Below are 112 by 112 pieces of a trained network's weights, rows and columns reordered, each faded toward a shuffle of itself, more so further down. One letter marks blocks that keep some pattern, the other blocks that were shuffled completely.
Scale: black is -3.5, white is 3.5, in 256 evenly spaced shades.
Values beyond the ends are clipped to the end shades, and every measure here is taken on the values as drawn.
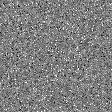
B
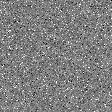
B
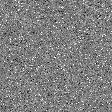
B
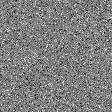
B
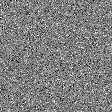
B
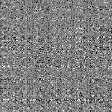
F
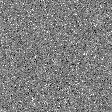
B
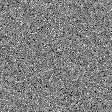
B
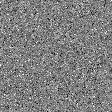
B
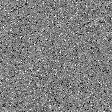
B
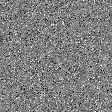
B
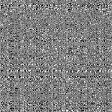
F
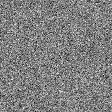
B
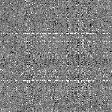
F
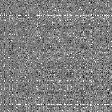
F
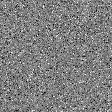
B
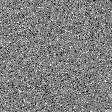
B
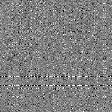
F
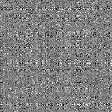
F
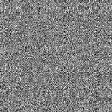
F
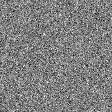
B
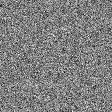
B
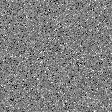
B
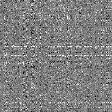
F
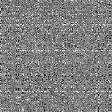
F
